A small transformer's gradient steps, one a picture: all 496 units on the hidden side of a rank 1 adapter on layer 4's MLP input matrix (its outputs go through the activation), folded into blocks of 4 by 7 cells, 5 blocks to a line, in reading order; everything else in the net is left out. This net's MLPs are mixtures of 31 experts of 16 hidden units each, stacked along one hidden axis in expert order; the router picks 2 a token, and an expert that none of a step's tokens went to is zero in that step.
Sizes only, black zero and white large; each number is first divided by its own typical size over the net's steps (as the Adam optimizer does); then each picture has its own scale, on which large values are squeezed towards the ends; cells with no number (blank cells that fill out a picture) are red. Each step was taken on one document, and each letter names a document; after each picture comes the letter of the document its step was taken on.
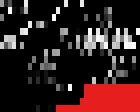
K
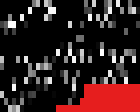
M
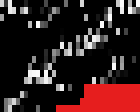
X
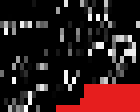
M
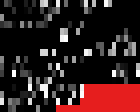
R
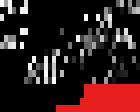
K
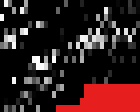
K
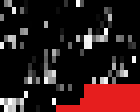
X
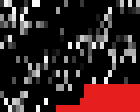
X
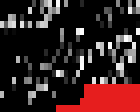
M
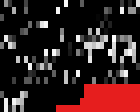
K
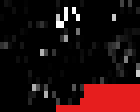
R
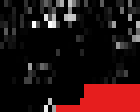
R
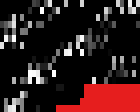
X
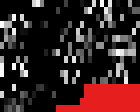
M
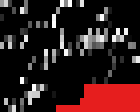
K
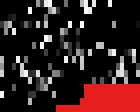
M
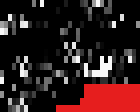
M
